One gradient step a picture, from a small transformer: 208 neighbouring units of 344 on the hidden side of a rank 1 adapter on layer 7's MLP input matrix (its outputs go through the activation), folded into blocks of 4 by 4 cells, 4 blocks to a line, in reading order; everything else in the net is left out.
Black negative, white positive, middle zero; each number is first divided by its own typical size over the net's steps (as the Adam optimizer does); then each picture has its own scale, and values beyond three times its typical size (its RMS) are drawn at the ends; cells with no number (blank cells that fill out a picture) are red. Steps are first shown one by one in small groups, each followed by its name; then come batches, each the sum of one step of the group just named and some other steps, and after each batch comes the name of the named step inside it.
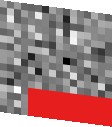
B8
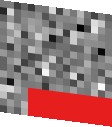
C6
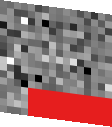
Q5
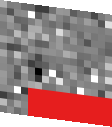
B8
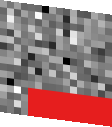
B8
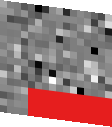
Q5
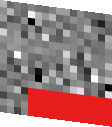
Q5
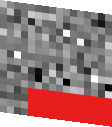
Q5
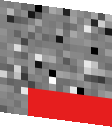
B8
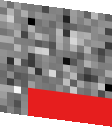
B8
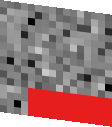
C6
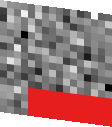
B8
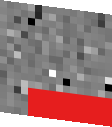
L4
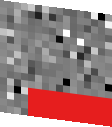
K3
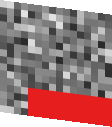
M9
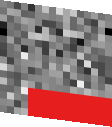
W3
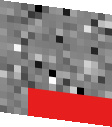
M9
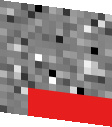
M9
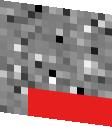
K3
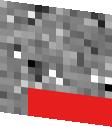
L4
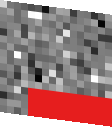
W3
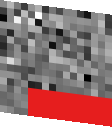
M9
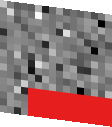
W3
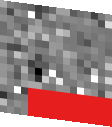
W3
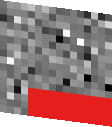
K3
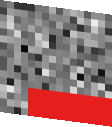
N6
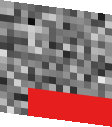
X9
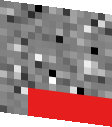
X9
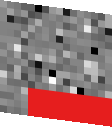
N6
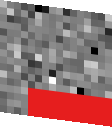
N6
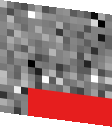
N6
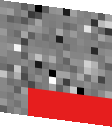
X9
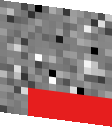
N6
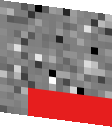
N6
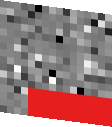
X9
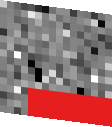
N6
